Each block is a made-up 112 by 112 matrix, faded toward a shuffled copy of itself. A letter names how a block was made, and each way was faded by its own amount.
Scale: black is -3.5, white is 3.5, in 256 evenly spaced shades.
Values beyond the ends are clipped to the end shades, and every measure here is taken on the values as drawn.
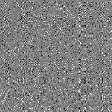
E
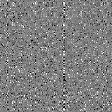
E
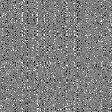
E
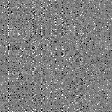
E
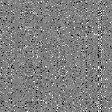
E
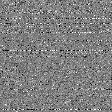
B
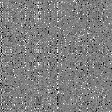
E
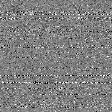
B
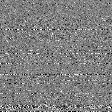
B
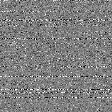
B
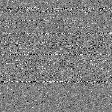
B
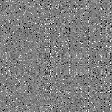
E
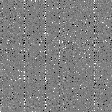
E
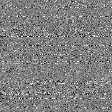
B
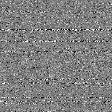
B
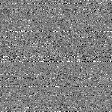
B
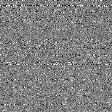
B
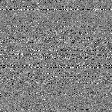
B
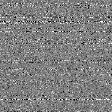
B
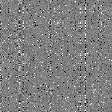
E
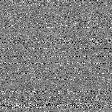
B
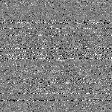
B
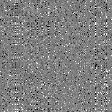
E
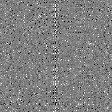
E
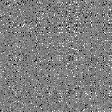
E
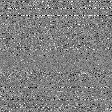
B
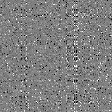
E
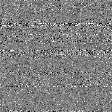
B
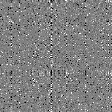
E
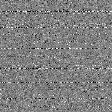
B
